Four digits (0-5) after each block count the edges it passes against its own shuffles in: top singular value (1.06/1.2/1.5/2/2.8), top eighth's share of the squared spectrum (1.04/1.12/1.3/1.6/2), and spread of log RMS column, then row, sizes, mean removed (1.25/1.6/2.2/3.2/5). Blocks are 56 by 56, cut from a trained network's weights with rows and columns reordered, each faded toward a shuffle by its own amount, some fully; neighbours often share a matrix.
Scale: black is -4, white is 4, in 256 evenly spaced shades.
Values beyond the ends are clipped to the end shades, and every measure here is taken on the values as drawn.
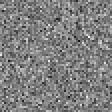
0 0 0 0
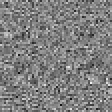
3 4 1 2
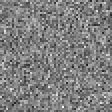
2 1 0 0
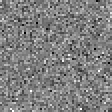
0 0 0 0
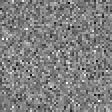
2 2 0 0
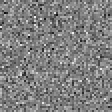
0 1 0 0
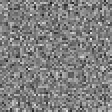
4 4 0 2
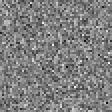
1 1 0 0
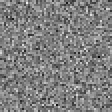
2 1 0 0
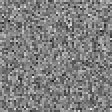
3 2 1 0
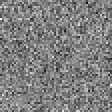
3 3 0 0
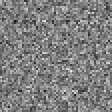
3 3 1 1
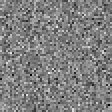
2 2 0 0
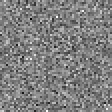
0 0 0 0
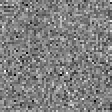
0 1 0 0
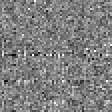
3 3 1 2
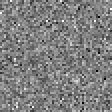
1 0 0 0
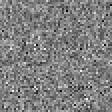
2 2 0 1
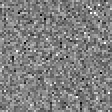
0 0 0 0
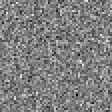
0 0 0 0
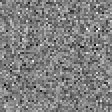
2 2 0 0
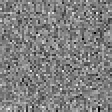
2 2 0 1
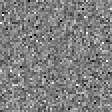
1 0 0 0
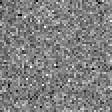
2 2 0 0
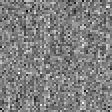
3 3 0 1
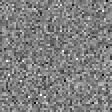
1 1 0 0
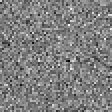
3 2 0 1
